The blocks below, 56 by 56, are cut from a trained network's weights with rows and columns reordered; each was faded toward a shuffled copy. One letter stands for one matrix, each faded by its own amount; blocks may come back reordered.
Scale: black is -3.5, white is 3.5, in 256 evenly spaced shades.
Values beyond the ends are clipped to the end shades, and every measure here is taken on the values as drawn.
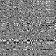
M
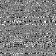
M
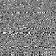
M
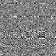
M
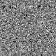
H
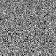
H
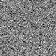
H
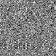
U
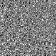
U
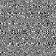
M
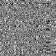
M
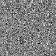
U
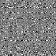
M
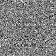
H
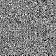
U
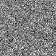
U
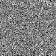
U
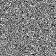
H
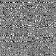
M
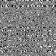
M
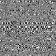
M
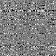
M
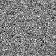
H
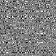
M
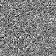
H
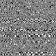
M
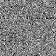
H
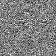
H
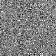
U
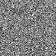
U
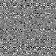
M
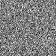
H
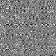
M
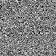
H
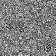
U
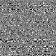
M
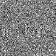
U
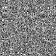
U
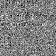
H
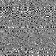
M
